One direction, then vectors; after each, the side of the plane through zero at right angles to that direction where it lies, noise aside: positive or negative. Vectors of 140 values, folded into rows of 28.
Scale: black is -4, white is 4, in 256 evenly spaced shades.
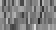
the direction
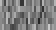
positive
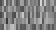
negative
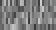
negative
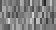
negative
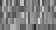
negative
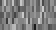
negative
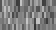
negative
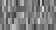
negative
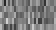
positive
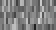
negative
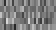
positive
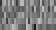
negative
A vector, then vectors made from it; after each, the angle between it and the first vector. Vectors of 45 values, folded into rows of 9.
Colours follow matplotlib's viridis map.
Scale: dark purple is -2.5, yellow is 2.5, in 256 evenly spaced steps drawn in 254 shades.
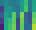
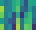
nearly opposite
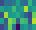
partly aligned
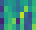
nearly parallel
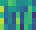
nearly opposite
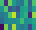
partly aligned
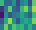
partly aligned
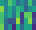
nearly opposite
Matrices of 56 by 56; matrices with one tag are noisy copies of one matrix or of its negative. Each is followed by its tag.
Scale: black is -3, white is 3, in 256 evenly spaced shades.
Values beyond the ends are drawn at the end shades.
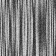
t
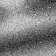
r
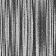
t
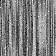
t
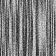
t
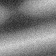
r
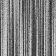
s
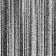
s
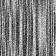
t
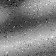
r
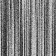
s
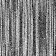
t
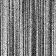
s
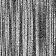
t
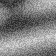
r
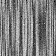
t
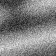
r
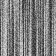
s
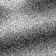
r
